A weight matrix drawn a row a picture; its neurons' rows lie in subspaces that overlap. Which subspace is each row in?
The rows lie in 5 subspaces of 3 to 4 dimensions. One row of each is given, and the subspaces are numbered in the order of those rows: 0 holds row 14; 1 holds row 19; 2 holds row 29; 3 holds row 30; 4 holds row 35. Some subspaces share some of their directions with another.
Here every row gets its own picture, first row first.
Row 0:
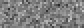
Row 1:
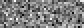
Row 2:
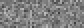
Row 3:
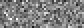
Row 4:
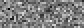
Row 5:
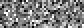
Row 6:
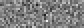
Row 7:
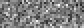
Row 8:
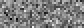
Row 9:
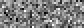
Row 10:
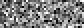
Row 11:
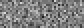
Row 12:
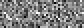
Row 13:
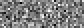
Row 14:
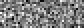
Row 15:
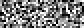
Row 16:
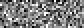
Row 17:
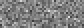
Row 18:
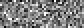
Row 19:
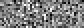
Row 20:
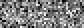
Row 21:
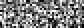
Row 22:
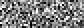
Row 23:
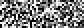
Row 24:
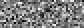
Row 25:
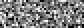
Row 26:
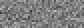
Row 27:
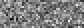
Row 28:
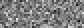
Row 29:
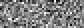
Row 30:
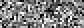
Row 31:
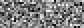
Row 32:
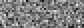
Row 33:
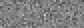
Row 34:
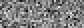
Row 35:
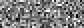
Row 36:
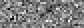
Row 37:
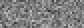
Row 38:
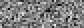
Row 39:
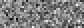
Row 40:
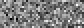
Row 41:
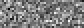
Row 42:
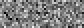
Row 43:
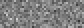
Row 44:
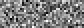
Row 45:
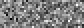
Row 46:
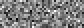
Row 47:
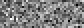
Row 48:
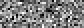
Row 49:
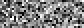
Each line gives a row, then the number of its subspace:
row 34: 3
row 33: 1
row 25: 0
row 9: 0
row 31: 2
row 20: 3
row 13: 2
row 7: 4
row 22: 2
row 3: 2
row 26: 3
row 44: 1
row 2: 0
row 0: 4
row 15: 3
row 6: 1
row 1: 1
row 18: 2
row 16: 2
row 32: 0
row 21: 0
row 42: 2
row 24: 3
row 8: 0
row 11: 2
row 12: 2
